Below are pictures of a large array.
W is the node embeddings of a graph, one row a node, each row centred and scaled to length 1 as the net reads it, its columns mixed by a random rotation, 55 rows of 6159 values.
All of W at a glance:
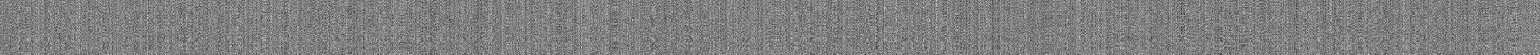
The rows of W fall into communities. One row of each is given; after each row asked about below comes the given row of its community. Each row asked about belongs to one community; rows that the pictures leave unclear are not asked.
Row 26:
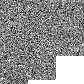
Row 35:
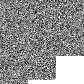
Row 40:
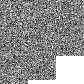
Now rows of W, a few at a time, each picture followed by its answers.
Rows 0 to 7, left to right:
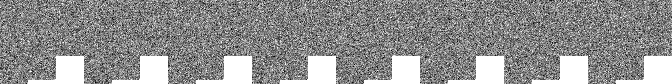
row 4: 26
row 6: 26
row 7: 40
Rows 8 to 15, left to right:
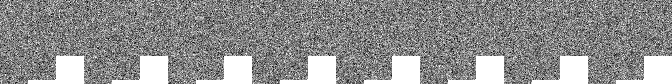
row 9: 26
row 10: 40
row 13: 26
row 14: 26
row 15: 35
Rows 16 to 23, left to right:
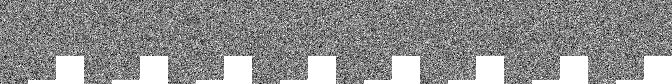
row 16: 26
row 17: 35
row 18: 35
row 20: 26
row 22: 35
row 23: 40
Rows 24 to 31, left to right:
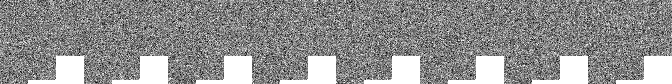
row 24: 26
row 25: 35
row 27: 26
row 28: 40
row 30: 26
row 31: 40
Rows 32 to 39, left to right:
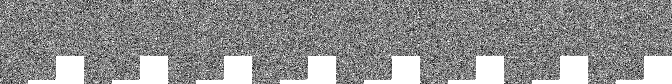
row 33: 26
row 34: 40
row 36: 35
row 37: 40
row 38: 40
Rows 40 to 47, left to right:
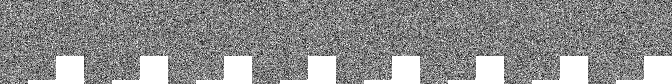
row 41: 40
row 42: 35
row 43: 26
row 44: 35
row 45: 40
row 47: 35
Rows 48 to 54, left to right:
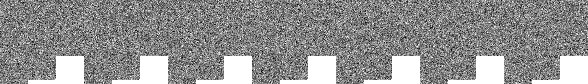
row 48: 35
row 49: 35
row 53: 26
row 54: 40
